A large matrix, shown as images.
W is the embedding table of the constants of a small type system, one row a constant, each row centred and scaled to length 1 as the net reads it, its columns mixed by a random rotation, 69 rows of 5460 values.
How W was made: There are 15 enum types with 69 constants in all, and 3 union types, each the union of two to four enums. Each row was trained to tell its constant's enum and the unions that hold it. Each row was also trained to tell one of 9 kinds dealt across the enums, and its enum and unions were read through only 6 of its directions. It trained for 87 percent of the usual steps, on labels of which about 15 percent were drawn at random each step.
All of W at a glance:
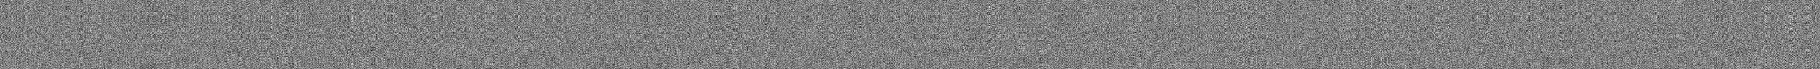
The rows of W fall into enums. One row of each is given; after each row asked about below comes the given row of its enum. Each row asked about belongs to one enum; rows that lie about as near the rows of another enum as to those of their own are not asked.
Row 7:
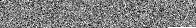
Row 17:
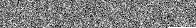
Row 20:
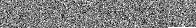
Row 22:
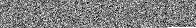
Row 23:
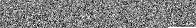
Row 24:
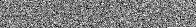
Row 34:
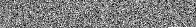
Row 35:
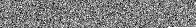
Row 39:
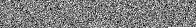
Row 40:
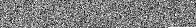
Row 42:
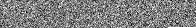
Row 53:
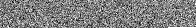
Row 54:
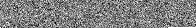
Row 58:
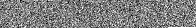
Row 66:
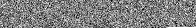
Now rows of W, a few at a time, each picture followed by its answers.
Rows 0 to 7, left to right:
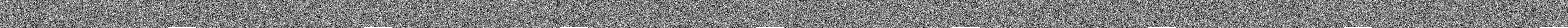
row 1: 35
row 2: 39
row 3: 24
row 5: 66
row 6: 53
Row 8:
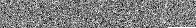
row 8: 58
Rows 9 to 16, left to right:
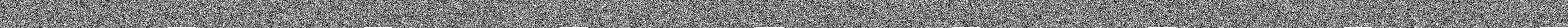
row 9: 53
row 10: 42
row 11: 17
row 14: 66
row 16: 17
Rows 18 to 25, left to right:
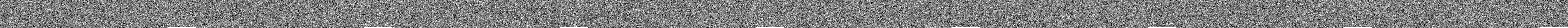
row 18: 24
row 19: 35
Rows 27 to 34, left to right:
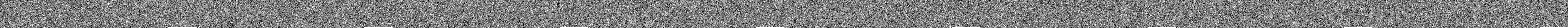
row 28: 39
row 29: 39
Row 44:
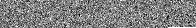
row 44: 42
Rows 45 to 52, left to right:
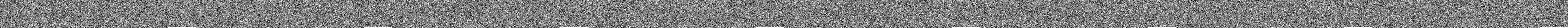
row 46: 39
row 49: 24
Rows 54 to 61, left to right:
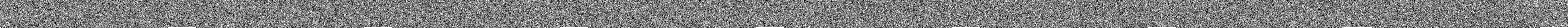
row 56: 34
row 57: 66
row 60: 66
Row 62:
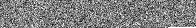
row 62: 40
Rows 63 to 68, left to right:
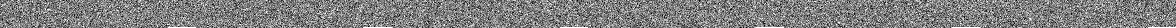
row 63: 35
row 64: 35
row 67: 24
